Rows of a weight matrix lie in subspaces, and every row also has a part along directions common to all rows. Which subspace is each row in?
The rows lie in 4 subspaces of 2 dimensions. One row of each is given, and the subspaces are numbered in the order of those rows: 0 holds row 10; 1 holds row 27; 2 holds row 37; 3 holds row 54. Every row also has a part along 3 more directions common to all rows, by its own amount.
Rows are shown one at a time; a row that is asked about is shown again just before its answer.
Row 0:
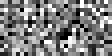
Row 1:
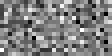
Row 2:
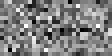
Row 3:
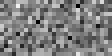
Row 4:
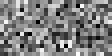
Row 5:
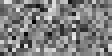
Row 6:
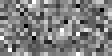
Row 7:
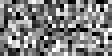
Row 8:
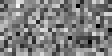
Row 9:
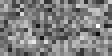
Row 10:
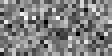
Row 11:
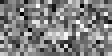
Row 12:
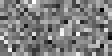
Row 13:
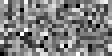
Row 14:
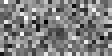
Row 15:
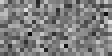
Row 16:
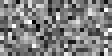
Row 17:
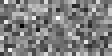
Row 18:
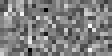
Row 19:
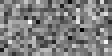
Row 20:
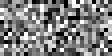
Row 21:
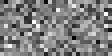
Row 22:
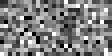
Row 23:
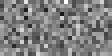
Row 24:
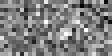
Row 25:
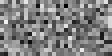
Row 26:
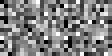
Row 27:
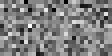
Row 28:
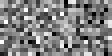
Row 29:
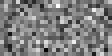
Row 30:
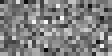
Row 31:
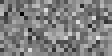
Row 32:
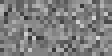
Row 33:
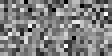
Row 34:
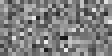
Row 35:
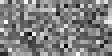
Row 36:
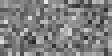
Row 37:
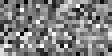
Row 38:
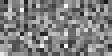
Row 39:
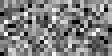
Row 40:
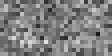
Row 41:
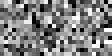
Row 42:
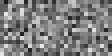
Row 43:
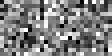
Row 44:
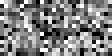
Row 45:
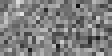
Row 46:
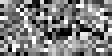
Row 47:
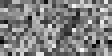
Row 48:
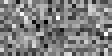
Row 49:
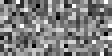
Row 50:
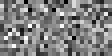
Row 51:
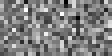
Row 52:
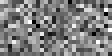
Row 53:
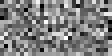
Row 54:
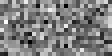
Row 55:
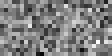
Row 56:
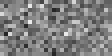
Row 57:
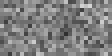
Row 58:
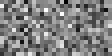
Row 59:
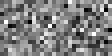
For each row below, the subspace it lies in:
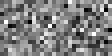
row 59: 0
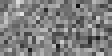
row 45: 2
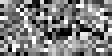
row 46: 3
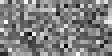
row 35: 3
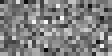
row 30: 3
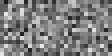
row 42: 2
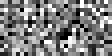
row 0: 1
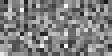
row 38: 2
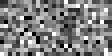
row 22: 1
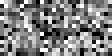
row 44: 1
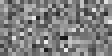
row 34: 3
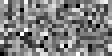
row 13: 2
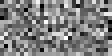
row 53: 0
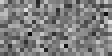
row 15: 0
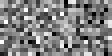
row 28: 1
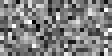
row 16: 0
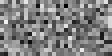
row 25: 3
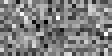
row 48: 0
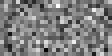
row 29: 3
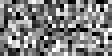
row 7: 1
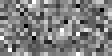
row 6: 3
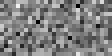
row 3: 2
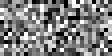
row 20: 0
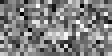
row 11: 2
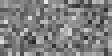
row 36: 1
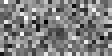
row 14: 0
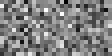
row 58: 1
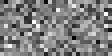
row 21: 0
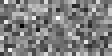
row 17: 0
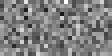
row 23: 1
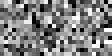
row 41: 1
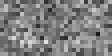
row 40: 3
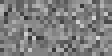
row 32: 2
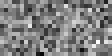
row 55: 1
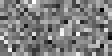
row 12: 3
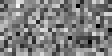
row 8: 2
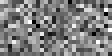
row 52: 0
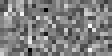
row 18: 2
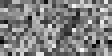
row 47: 1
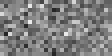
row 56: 0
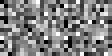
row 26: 1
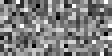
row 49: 0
